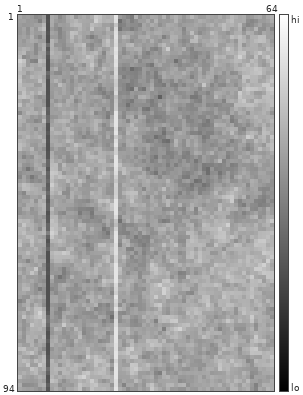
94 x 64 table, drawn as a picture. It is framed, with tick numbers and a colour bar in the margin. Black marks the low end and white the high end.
Columns 8 and 25 stand out from the rest. Streaks run downward. A few values lie far out on both sides of the bulk.
